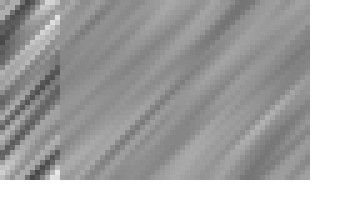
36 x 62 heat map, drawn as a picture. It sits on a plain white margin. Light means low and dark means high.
Mirror symmetry: none. Histogram: heavy tails on both sides. Slope: none. Seam: vertical, 20% of the way across, the right part calmer. Grain: diagonal, up to the right.
